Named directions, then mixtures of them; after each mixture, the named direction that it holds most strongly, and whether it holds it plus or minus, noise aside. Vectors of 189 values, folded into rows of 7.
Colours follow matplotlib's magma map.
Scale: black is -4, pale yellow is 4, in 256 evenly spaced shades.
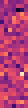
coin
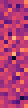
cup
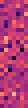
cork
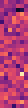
coin, plus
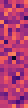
cup, plus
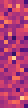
cup, minus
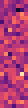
coin, plus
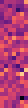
cup, plus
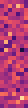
cup, minus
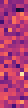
coin, plus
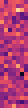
coin, minus
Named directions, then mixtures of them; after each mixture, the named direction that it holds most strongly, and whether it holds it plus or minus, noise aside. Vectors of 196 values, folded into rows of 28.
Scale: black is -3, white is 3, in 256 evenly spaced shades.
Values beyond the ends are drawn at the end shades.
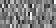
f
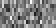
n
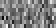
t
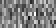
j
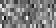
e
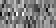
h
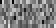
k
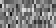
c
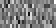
f, plus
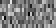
e, plus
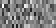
n, plus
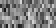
t, minus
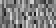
j, minus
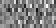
j, plus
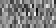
f, minus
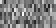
h, plus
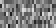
c, plus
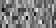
e, minus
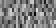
j, minus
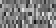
c, plus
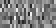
f, plus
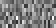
c, plus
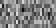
c, minus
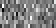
h, minus
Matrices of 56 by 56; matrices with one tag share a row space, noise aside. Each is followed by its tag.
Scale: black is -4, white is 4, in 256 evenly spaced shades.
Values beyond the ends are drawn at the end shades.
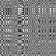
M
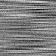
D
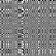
M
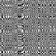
M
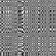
M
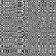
M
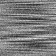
D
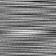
D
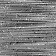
D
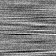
D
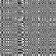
M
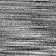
D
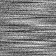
D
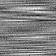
D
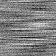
D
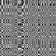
M
